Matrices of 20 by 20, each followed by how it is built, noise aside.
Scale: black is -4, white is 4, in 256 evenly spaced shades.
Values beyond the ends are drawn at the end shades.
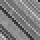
Toeplitz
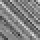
Toeplitz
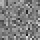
low rank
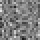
low rank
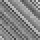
Toeplitz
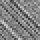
Toeplitz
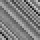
Toeplitz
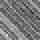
Toeplitz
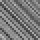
Toeplitz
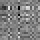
low rank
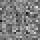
low rank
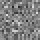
low rank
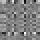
low rank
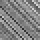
Toeplitz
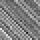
Toeplitz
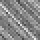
Toeplitz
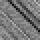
Toeplitz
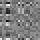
low rank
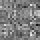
low rank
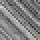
Toeplitz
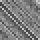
Toeplitz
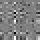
low rank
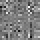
low rank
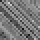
Toeplitz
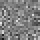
low rank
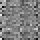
low rank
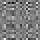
low rank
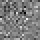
low rank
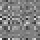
low rank
